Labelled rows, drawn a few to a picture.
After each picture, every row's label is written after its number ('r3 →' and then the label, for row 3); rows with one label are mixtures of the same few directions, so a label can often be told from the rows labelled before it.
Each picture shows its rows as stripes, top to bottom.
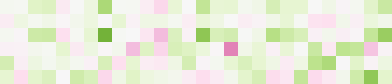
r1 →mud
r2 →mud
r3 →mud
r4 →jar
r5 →mud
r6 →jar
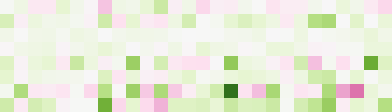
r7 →mud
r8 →mud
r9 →jar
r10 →mud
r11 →jar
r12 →mud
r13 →jar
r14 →mud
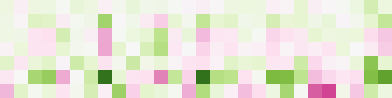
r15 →jar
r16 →mud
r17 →mud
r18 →mud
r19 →jar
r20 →mud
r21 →mud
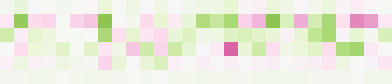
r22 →jar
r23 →jar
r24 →mud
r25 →jar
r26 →mud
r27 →mud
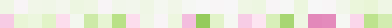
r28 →jar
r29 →mud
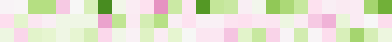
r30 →mud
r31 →mud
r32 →jar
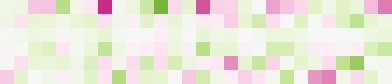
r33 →mud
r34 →jar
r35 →mud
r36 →mud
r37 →jar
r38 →mud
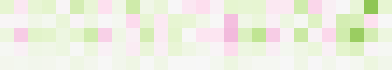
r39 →jar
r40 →jar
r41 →jar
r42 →jar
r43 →jar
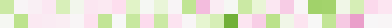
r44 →mud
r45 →jar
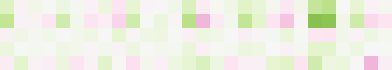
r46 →mud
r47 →mud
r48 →mud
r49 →mud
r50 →jar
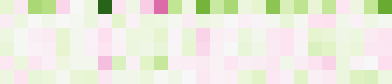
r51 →mud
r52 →mud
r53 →mud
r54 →mud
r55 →mud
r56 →jar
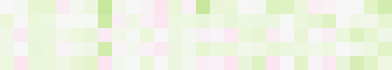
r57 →mud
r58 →mud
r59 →jar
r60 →mud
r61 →jar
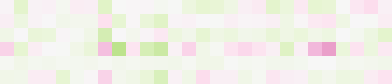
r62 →jar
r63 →mud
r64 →mud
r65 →mud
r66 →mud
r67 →mud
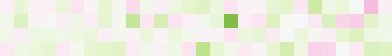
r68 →jar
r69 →jar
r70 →jar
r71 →mud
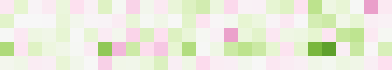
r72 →jar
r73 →mud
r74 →jar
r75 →mud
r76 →mud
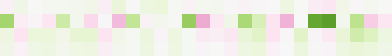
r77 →mud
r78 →mud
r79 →jar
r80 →jar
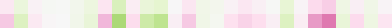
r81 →mud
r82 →mud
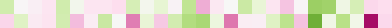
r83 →mud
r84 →jar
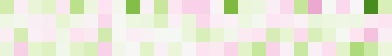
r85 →jar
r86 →mud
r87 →jar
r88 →jar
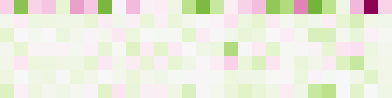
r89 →jar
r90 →jar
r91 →mud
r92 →jar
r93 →jar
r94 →jar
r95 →mud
